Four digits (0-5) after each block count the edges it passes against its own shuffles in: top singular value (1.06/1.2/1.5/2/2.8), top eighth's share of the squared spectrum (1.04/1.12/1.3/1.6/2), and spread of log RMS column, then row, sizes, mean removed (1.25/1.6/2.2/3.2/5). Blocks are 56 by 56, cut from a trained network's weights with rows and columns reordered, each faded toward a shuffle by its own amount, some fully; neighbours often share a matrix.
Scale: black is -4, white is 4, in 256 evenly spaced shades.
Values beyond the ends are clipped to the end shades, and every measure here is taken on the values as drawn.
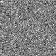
2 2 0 1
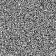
0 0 0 0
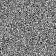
0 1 0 0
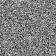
0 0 0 0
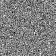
0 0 0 0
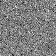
0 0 0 0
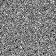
1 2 0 0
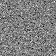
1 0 0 0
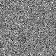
0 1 0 0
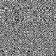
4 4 1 3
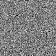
1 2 0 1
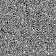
2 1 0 0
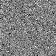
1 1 0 0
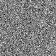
1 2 0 0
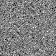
1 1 0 0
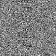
2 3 1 1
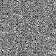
2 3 2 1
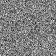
1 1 0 0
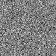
2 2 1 0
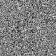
2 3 0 1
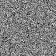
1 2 0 0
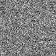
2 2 0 1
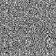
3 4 2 1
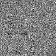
2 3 2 1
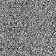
2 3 1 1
